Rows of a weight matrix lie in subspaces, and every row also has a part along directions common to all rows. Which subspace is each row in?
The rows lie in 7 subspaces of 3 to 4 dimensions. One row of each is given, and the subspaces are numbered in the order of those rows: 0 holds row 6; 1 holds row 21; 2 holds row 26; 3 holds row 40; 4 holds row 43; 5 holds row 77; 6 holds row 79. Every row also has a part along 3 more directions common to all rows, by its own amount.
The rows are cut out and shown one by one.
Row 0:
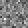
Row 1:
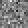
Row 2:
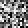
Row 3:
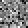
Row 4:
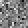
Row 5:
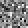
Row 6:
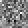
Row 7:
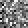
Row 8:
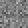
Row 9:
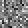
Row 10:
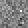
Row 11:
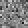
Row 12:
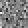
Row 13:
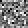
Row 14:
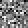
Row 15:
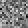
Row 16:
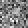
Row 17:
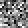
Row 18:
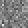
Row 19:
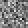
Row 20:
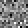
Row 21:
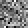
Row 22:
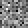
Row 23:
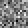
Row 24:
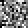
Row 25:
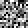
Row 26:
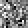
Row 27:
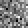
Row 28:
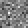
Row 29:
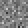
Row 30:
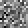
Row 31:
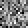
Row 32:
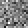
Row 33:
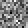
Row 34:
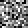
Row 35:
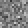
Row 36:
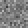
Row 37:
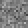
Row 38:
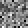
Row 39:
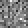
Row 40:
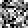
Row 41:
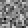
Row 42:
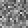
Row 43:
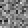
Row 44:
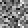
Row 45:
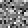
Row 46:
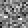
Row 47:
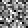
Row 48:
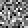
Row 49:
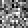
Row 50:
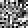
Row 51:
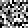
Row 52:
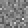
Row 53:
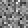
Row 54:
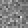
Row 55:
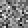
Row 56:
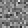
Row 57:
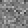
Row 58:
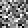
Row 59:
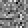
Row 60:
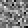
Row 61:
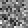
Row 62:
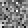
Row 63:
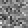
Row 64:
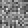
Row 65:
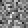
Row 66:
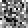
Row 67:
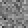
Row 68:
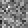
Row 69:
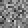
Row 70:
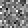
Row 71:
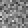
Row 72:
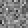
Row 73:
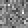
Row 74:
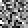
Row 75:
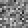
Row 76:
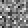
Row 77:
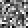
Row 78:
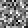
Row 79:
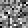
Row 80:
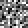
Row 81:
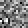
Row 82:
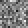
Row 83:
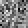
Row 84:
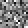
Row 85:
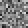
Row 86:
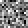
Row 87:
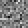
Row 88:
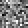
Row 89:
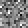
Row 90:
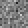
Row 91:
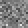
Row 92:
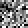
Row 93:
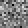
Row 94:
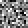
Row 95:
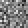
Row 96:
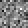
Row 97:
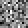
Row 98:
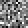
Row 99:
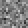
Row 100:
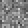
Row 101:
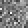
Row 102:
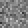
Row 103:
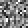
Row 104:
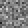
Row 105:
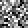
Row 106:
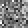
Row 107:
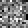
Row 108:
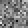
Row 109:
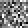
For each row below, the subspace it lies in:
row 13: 3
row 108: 4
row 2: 1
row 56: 5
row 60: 1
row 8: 4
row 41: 5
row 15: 6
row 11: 5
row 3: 0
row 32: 1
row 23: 4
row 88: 2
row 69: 0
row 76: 1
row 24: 6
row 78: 1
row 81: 4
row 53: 2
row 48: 0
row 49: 5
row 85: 5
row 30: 4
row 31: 0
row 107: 3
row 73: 5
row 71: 4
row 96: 3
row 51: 2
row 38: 1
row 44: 2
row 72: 4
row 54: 1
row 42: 0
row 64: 5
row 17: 2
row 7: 4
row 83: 0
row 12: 4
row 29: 0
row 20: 1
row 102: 4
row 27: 1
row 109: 2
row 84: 1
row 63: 6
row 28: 6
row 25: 6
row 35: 6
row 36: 3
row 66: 0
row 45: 3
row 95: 4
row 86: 3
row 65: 0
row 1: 3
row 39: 3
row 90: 5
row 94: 3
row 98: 0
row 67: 6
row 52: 4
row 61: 6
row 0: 5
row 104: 6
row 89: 2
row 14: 3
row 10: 2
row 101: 1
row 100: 5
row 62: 6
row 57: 3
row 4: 0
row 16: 5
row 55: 2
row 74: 0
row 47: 0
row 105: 2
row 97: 0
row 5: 1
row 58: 2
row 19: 2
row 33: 1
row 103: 4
